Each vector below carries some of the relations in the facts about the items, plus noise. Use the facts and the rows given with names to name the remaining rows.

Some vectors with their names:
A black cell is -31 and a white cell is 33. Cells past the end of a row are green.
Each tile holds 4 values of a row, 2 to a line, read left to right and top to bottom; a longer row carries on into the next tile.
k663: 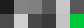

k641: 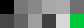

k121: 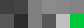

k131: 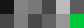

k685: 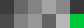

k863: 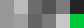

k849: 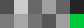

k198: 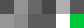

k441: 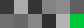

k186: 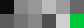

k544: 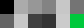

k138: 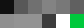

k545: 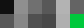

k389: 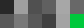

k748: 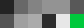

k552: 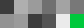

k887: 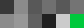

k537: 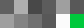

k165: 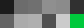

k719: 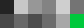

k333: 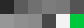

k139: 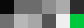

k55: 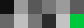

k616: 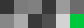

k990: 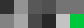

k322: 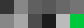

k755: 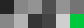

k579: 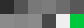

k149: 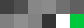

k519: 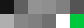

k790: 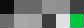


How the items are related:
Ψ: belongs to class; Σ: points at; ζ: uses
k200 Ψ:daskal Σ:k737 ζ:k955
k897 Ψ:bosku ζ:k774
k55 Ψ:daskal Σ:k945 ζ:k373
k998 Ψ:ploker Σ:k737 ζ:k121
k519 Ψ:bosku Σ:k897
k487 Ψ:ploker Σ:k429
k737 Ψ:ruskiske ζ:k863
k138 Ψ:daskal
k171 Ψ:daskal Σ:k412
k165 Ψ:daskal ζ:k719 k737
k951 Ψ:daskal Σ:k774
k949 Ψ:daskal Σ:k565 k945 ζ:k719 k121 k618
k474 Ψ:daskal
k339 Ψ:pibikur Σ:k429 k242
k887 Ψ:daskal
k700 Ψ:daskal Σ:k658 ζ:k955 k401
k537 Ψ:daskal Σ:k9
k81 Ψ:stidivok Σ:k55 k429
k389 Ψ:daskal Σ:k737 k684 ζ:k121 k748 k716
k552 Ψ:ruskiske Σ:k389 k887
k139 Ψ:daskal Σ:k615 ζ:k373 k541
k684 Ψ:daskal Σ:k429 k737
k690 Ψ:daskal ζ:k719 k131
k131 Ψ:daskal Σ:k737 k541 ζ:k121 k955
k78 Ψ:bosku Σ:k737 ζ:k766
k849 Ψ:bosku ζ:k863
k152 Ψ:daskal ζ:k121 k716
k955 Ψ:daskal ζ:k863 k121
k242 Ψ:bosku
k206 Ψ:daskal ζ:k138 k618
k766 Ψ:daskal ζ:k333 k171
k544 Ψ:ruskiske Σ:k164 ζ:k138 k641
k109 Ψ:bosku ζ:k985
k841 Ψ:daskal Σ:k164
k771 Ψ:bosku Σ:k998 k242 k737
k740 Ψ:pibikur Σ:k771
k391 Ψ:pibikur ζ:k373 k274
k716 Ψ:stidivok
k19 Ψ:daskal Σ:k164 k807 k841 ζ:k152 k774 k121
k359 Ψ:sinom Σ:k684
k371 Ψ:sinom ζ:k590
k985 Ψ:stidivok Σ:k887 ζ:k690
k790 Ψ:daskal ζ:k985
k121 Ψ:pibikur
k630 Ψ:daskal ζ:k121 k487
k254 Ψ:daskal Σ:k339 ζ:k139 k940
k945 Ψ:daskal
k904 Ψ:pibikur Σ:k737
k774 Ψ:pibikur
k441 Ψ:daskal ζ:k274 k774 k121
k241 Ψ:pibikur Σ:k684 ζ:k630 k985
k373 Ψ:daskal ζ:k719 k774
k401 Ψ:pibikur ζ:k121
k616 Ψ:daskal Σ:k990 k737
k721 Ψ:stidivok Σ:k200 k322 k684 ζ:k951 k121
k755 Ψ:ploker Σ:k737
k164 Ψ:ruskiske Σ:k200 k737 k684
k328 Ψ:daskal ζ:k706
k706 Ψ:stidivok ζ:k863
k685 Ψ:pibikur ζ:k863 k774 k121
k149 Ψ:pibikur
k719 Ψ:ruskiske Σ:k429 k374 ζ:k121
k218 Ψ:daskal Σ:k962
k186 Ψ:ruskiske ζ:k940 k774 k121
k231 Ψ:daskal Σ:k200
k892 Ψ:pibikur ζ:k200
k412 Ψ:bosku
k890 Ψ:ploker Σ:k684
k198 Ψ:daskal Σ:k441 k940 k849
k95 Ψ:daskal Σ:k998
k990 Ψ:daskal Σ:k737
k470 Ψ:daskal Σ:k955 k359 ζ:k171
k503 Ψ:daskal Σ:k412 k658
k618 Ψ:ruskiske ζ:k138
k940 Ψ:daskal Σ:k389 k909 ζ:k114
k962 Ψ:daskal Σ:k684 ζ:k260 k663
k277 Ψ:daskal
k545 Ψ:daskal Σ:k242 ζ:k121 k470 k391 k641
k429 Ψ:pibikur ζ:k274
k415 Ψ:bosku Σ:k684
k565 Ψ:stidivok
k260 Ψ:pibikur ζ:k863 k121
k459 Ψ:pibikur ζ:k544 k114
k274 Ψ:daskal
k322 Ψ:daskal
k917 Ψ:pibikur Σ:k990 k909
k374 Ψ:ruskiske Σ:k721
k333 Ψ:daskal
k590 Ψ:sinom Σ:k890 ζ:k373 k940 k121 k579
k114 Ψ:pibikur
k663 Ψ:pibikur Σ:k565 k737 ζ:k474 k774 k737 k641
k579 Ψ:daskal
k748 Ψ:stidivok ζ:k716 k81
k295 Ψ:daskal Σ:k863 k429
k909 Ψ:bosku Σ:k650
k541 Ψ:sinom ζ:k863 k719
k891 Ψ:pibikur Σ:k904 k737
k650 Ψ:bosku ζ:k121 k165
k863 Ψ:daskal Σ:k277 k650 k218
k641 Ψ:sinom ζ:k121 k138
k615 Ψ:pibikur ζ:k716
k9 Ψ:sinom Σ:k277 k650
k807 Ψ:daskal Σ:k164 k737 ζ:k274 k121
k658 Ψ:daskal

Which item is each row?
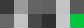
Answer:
k241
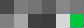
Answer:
k339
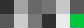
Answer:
k985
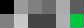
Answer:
k78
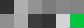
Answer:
k374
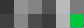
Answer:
k721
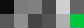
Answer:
k19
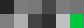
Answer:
k841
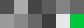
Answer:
k218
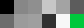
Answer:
k618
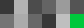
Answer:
k962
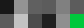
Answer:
k200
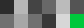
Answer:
k940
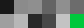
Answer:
k771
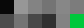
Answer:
k998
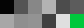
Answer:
k412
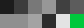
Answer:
k658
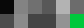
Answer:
k807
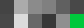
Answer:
k541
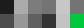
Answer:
k590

